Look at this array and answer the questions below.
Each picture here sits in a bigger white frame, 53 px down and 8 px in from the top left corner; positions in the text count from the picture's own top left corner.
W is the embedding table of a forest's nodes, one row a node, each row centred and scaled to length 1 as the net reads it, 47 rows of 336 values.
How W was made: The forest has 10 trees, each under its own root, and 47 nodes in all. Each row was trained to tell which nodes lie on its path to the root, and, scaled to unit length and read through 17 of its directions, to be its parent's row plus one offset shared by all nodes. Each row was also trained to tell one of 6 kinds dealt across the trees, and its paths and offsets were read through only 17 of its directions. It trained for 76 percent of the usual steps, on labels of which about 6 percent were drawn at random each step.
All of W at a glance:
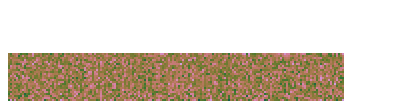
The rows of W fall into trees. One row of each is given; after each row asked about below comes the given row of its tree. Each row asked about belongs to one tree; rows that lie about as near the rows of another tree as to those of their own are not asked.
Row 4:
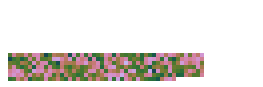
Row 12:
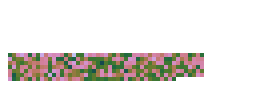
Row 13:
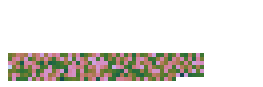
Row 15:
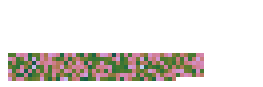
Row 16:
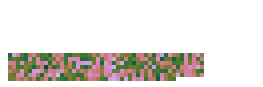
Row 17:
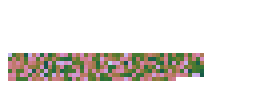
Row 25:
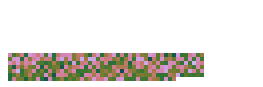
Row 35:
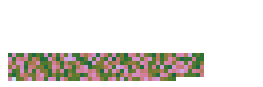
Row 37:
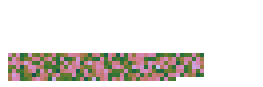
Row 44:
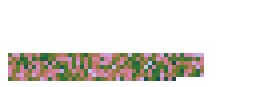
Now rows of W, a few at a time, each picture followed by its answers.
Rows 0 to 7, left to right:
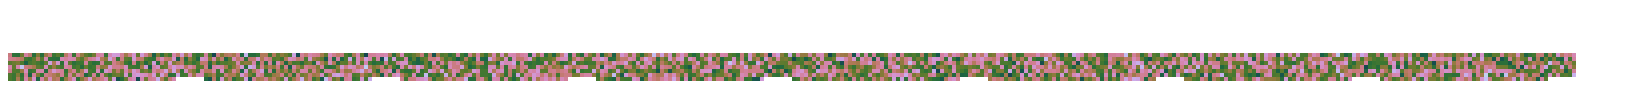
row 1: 25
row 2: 17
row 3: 25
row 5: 35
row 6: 25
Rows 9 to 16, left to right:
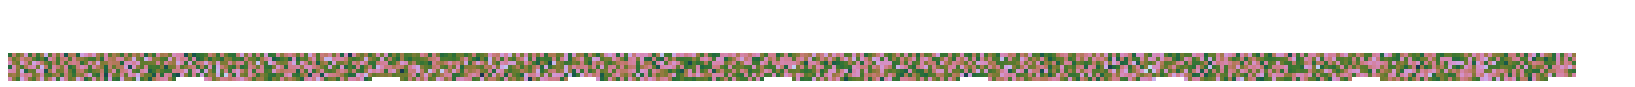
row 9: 12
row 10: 16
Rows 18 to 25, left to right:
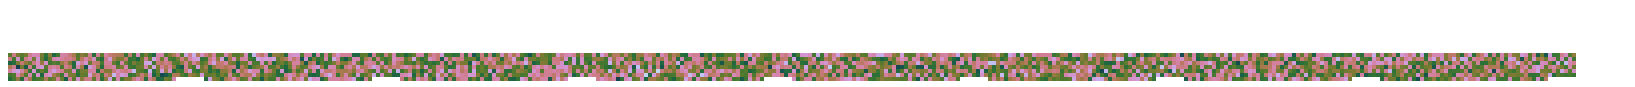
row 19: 35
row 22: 12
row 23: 16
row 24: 44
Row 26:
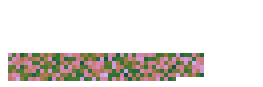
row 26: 37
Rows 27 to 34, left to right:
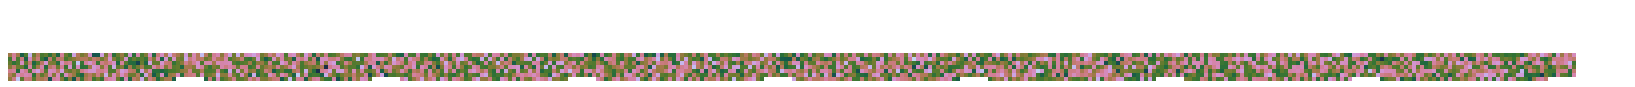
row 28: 12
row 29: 35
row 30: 13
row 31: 16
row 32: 44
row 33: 25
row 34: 4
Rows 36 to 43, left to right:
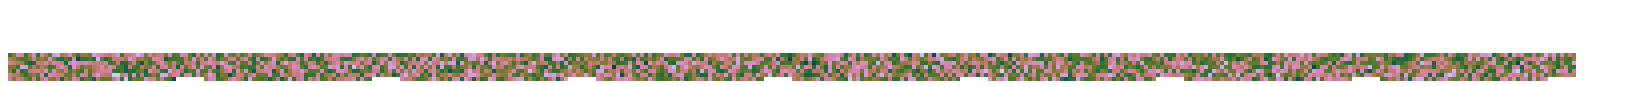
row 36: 16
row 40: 13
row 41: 15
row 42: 17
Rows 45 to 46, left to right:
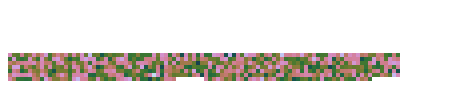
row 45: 4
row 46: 12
